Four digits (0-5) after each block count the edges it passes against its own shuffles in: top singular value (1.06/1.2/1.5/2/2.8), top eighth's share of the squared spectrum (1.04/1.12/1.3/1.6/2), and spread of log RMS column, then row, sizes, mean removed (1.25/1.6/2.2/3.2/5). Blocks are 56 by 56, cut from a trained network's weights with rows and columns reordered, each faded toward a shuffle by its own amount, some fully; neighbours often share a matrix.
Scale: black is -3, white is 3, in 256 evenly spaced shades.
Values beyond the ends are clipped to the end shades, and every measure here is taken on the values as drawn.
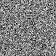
1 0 0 0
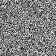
0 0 0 0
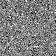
1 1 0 0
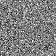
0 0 0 0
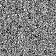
1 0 0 0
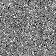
0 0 0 0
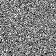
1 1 0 0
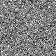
0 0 0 0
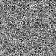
2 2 0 1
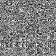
3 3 0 2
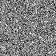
0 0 0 0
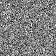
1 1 0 0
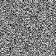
3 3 0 1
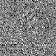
3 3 1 2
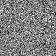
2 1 0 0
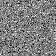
0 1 0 0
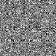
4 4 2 2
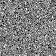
0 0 0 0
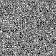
2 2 0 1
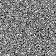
2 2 0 0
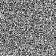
3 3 0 1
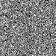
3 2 1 1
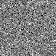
2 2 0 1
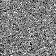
1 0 1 0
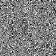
3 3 1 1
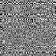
4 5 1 3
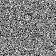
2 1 0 0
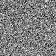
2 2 0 0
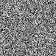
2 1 0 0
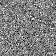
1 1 0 0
